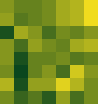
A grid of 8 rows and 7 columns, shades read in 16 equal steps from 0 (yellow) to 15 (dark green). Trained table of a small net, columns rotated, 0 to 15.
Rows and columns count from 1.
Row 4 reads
7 11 6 8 9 5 4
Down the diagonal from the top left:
7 10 7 8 8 2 8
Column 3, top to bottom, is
9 9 7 6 9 9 6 10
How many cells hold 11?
4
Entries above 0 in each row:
6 6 7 7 7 7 7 7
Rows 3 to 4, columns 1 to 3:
14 5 7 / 7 11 6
